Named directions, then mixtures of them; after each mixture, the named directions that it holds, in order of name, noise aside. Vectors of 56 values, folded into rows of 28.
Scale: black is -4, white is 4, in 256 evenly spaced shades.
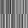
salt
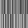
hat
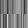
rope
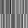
salt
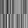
rope, salt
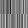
salt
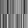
rope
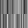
rope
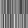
hat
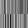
hat, salt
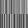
hat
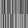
hat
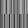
hat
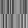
hat, rope, salt
